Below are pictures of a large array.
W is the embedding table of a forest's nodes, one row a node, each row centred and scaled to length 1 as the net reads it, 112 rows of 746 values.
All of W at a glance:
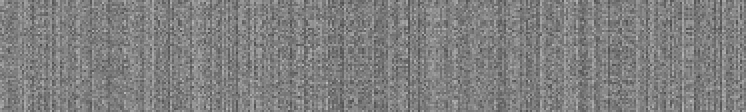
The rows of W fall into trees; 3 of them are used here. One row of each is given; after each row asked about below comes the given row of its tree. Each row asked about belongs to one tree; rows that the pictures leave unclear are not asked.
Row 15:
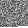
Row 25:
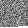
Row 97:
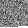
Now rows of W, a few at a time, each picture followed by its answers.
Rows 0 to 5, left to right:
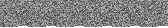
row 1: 25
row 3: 25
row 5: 15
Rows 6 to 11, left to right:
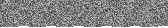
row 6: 97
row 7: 25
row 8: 15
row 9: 15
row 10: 15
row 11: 25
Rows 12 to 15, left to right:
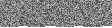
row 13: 15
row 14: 97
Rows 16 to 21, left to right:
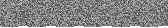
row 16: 25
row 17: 15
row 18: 15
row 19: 15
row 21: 25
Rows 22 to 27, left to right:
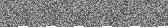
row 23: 25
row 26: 15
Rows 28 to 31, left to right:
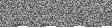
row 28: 15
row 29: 15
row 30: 25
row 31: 25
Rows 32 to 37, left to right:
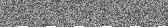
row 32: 15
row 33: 15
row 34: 97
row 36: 25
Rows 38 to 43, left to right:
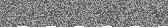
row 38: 15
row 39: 25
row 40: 15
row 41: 25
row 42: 15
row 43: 25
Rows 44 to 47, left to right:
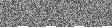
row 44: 15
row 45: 15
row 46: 97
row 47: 25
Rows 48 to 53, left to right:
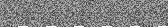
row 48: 25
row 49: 25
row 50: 25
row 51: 25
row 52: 25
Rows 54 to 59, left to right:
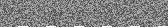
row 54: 15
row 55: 25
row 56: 25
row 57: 25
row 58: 15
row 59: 25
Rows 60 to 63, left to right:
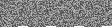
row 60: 15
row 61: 15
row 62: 25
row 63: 15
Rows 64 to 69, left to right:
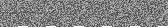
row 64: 25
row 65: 25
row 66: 15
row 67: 15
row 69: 15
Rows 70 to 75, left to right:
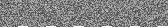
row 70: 15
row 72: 15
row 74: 25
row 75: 15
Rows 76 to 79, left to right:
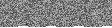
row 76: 25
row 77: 15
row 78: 15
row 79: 97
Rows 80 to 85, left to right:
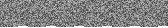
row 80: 25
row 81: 25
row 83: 25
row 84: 15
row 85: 25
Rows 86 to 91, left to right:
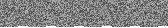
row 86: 15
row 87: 97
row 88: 25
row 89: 97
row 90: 15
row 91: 25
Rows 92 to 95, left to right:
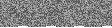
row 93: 25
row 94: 97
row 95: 25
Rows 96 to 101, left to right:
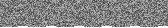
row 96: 15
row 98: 25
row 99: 97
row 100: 25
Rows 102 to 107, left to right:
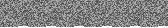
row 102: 25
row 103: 25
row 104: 25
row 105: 15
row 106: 25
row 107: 25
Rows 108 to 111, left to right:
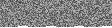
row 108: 97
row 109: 25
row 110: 25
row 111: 15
